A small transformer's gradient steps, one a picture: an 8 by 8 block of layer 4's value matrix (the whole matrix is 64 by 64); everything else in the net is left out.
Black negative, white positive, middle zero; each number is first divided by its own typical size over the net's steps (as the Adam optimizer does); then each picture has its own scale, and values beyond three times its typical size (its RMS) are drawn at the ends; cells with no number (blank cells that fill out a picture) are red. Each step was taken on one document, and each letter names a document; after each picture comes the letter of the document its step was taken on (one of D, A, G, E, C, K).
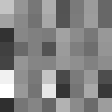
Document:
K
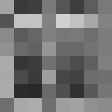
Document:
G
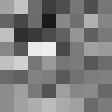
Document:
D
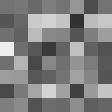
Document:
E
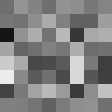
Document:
E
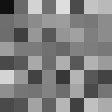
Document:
E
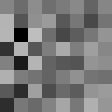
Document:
D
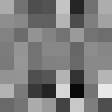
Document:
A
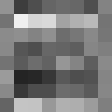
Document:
G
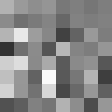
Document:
K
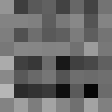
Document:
G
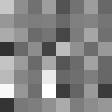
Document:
K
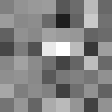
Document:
D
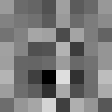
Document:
A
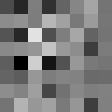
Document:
D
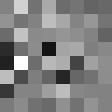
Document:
D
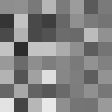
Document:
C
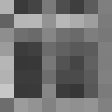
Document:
G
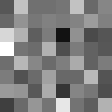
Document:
K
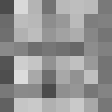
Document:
G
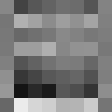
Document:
G
